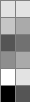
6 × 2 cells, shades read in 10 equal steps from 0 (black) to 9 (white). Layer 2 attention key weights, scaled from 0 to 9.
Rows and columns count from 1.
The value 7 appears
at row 2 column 1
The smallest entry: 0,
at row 6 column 1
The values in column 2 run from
3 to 8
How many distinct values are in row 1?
1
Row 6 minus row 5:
-9 -5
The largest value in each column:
9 8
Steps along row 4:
up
